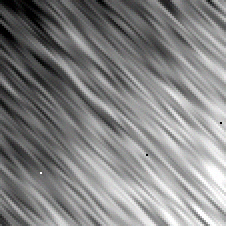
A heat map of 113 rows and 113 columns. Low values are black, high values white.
Three lone cells stand out: one far higher and two far lower than their neighbours. The field climbs toward the bottom right. The ninth with the lowest average is the top left. No row or column stands out.
